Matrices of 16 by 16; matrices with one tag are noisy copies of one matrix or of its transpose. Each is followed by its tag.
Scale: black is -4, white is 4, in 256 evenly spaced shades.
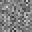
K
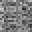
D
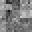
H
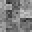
H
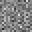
K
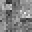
H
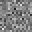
K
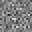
K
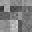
H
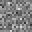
K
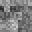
H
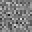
K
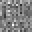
D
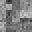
H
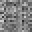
D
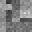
H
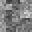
H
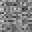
D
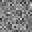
K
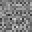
K
